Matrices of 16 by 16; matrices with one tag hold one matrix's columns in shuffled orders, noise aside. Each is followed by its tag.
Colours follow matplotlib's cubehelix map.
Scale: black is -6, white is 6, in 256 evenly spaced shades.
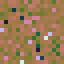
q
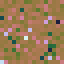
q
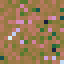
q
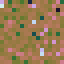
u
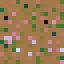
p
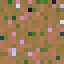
u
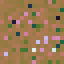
p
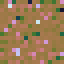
u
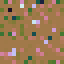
u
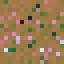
p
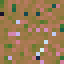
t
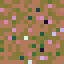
q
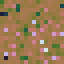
t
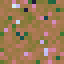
u
